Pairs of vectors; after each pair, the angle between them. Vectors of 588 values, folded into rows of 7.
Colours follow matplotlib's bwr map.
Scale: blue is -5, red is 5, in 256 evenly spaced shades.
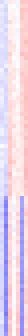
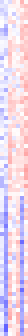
nearly parallel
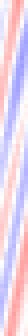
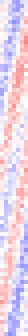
nearly opposite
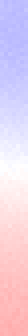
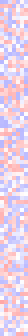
orthogonal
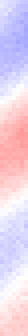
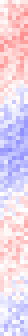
nearly opposite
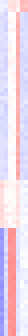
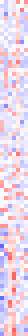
partly aligned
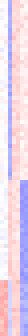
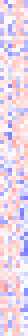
partly aligned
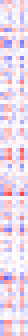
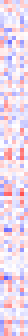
nearly parallel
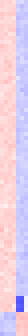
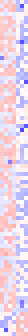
partly aligned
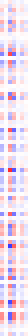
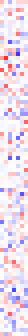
orthogonal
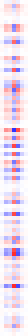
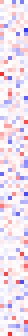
orthogonal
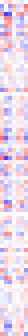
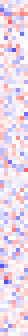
partly aligned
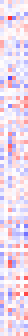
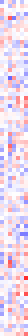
nearly parallel
